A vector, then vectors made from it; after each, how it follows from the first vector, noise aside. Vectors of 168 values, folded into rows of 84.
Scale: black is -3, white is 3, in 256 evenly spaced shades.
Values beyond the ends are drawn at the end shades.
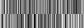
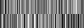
negated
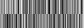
reversed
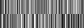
negated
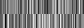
wrapped around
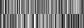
negated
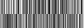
reversed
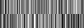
negated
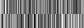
copied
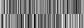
copied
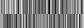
reversed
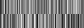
negated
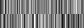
negated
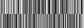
reversed
